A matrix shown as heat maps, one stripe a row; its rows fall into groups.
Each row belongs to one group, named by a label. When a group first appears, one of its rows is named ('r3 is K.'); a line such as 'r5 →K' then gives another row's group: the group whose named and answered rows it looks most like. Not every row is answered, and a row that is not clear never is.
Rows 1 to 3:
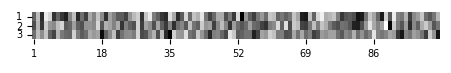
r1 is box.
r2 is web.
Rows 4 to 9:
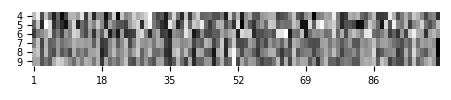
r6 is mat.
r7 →web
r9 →web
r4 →box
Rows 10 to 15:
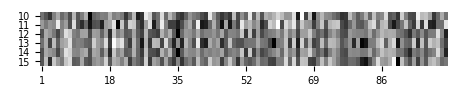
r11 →mat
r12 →web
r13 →web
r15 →web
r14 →web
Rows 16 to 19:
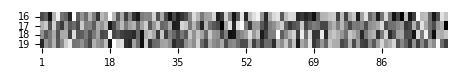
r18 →mat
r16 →mat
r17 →box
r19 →web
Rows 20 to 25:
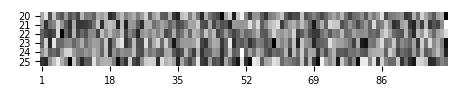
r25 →mat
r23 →web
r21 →mat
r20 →box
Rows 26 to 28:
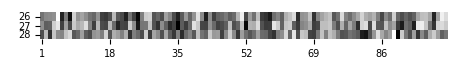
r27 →mat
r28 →web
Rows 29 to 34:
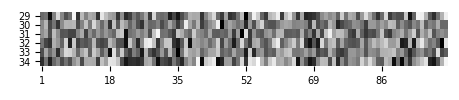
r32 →mat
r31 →box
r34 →mat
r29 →mat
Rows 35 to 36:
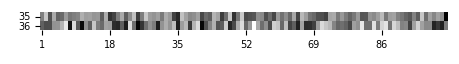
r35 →web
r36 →mat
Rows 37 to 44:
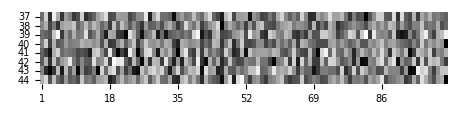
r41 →mat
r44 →box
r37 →box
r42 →web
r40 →web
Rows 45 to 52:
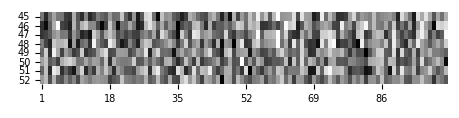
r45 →mat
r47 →mat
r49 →box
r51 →box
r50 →web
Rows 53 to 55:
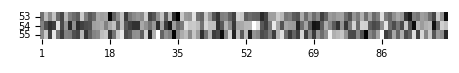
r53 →box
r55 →box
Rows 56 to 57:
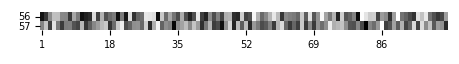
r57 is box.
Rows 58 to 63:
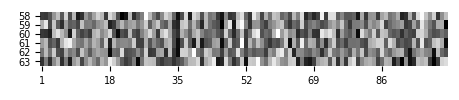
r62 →box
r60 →mat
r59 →box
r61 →web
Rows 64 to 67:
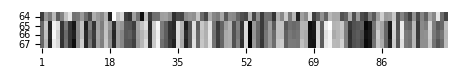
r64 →web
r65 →box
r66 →box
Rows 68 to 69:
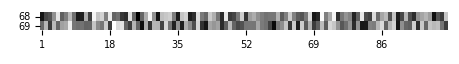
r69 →web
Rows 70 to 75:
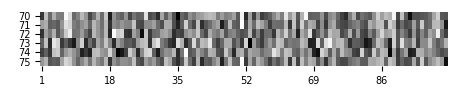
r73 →box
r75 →web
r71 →web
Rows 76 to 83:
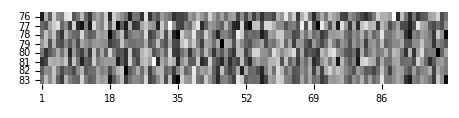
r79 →box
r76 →web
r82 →box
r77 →mat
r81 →mat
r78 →box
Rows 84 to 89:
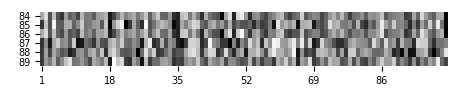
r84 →box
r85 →web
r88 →mat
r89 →web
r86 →box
